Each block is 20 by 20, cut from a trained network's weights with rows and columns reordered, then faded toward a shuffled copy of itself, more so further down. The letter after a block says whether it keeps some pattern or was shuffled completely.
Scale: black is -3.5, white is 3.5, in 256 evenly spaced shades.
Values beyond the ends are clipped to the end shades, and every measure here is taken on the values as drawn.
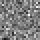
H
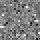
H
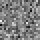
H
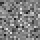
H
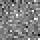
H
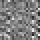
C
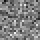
H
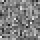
H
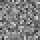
H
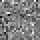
H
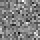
H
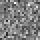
H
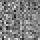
C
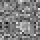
C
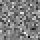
H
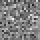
H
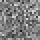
H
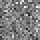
H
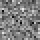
H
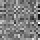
C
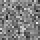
H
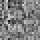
C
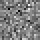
H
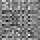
C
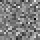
C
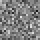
H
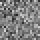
H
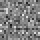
H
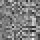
C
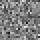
H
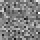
H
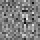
C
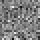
C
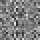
C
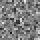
H
